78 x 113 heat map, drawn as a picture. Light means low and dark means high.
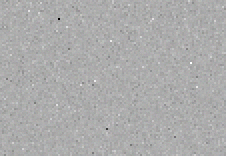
No seam splits the table. No row or column stands out. Overall the values sit about 30% of the way up the scale. The texture is fine-grained noise. No overall slope runs across the table. The halves do not mirror each other. The values are skewed, with a long tail toward high values.
